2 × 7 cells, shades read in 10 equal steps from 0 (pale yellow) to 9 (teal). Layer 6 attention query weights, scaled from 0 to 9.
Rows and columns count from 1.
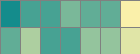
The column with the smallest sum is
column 7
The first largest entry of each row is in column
1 3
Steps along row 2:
down up same down same down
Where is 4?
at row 2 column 5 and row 2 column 6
